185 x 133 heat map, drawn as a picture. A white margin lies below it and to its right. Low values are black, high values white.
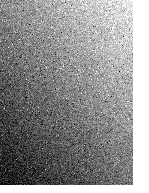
Neither half mirrors the other. There are no regular stripes. The ninth with the lowest average is the bottom left. There is an overall slope up to the top right.
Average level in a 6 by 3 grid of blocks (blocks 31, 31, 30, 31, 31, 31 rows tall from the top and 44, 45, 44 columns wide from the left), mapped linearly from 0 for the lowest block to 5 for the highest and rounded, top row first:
3 4 5
2 3 4
2 3 4
1 2 3
1 2 3
0 1 2
